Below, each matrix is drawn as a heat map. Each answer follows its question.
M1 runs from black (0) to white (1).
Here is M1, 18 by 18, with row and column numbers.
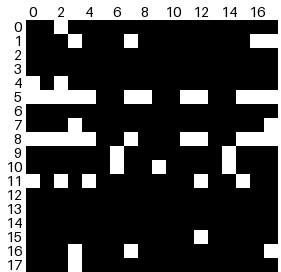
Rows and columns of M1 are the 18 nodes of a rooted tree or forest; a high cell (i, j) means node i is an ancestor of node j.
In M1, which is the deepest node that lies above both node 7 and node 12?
8
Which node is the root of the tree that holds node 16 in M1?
5
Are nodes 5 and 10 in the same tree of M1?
no
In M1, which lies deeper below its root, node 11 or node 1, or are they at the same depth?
the same depth
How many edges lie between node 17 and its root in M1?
5
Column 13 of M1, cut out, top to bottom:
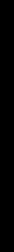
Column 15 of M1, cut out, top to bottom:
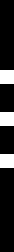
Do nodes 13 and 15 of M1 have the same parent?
no
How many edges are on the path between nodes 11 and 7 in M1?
4
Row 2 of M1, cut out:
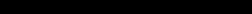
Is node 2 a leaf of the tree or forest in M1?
yes
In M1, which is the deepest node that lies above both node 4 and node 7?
8
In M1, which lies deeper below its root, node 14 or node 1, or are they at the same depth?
the same depth
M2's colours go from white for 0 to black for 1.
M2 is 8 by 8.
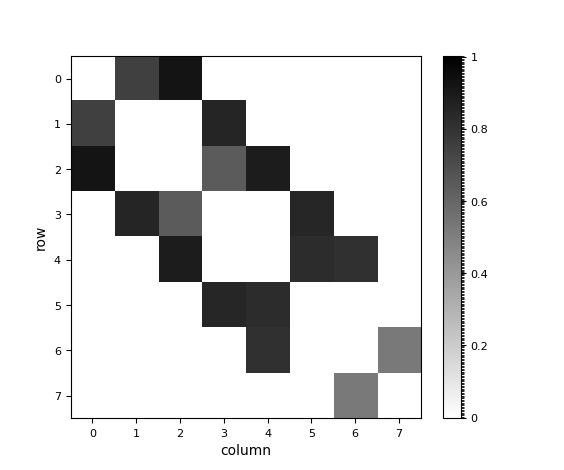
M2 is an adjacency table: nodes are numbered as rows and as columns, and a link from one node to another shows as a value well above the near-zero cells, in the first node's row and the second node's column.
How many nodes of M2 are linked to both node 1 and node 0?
0
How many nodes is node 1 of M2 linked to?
2
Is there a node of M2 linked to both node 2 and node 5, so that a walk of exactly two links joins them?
yes
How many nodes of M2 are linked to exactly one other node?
1
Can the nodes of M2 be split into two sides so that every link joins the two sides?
yes
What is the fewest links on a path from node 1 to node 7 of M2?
5
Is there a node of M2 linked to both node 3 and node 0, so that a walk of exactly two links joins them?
yes
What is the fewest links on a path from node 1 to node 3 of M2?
1
